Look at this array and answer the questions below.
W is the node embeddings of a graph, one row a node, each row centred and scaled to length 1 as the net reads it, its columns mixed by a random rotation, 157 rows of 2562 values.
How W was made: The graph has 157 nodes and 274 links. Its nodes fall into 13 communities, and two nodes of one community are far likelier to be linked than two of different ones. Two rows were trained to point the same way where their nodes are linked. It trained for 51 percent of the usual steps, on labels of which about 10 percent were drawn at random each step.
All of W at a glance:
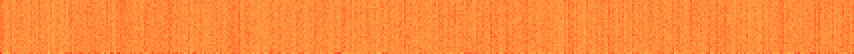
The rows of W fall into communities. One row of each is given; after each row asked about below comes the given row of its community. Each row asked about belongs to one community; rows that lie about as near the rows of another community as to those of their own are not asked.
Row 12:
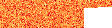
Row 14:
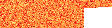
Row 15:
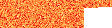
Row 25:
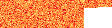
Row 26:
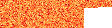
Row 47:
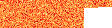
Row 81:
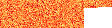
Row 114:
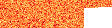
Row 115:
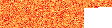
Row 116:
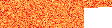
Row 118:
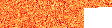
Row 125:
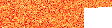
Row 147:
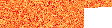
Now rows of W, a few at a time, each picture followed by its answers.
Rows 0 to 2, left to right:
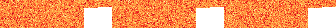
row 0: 116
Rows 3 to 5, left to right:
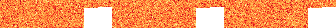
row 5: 114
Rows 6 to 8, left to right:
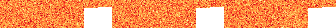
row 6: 14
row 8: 12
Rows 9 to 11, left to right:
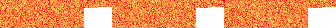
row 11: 118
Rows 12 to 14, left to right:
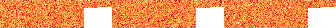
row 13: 81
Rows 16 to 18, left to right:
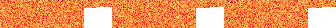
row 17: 47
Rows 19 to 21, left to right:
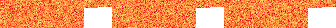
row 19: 147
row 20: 14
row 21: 116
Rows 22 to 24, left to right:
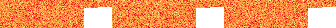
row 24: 14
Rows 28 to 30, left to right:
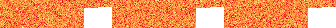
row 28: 147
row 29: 12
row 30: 81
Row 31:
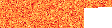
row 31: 47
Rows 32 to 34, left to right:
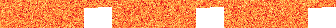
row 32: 15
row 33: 147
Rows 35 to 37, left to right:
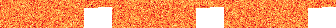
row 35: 114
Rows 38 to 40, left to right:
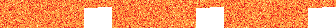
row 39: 12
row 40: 25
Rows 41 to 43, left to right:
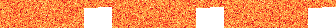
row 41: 15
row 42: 81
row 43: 25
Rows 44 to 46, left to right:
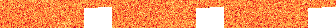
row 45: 12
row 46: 12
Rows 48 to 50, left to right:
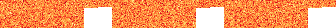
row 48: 47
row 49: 14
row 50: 12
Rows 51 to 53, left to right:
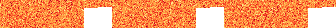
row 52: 114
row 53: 81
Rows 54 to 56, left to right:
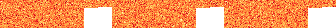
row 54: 47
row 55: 47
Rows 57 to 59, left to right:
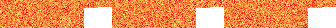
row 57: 114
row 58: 81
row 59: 15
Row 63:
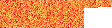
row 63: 25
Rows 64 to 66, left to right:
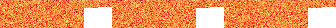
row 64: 81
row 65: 14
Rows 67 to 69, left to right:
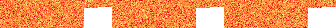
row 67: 147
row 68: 14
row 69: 12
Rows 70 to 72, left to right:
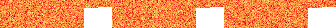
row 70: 26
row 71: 15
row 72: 115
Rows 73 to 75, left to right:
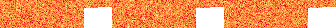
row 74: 15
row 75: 47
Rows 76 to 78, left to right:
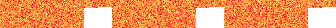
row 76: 47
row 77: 26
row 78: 115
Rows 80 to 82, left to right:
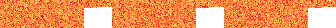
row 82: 147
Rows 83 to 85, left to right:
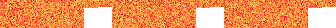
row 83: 116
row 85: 118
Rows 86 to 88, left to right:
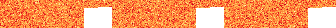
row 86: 116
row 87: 25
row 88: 15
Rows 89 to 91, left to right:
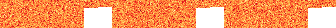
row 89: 14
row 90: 15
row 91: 147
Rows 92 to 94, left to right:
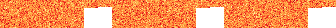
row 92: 118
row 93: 115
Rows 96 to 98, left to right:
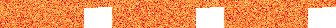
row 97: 115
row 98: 115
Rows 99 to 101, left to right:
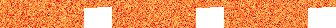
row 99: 114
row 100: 26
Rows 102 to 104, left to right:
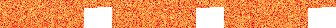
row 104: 12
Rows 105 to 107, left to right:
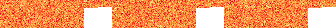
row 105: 115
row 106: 15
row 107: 125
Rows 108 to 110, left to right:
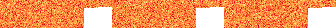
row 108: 47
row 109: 81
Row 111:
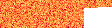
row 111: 25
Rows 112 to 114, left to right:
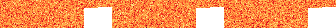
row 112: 12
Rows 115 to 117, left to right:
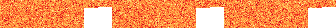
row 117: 47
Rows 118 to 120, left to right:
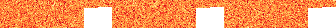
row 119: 115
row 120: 14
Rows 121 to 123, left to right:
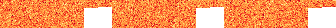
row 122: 47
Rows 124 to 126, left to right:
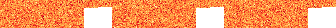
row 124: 15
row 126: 147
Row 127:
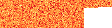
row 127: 26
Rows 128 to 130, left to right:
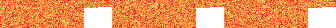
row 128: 26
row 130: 125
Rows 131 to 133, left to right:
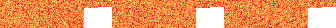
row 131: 26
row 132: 116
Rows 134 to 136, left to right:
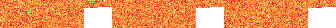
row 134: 116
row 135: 15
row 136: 25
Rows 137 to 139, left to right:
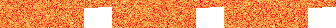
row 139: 115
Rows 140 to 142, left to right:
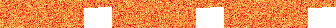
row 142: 81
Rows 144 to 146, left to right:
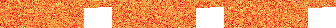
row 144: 116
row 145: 15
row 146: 118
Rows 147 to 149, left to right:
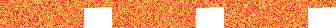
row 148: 81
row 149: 47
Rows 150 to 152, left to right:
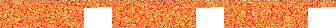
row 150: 14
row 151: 118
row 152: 114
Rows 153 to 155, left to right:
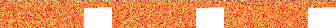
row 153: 147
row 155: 26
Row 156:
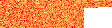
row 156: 116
